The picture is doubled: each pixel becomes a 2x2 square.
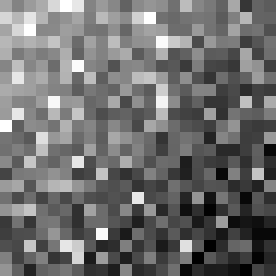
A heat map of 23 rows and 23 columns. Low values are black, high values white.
The field climbs toward the top left. The ninth with the highest average is the top left. The ninth with the lowest average is the bottom right. The grain is fine, like static.
